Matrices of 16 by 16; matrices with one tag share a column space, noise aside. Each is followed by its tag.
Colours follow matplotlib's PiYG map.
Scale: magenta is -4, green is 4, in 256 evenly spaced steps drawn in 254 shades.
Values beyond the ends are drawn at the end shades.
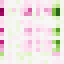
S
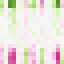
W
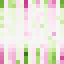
W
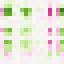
S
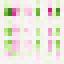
S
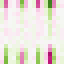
W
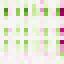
S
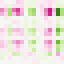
S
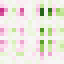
S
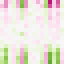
W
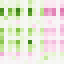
S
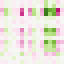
S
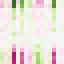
W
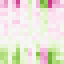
W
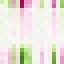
W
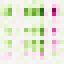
S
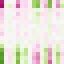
W
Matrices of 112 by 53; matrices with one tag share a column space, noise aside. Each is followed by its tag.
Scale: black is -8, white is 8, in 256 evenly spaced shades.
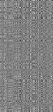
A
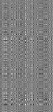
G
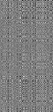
A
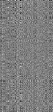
A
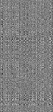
G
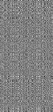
A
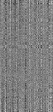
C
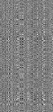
G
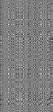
G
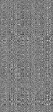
G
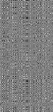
A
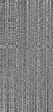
C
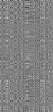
A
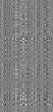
G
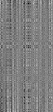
C
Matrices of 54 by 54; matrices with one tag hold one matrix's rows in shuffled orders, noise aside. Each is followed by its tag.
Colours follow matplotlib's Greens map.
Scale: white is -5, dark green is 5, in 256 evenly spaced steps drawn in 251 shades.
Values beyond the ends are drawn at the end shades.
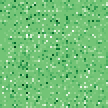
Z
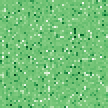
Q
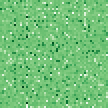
Z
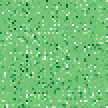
Z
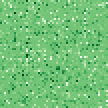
Z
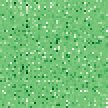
Z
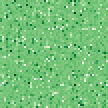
Q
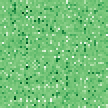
Z
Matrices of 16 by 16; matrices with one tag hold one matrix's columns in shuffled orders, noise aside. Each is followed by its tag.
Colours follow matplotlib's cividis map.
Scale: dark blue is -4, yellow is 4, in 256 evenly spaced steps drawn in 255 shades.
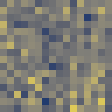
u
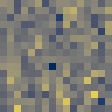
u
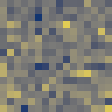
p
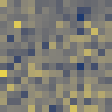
p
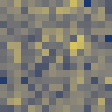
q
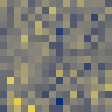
u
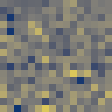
p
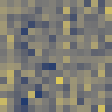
u
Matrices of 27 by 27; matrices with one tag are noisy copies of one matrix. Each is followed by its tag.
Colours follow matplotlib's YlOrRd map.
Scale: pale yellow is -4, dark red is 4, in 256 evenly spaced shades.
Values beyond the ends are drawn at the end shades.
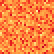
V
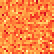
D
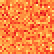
D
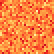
V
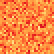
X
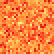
X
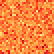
V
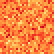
X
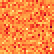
D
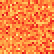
D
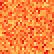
V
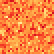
X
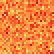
D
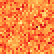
X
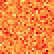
V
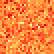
X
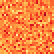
D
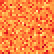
V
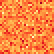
V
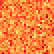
V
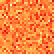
D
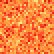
X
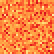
D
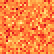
X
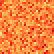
V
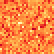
X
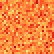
D
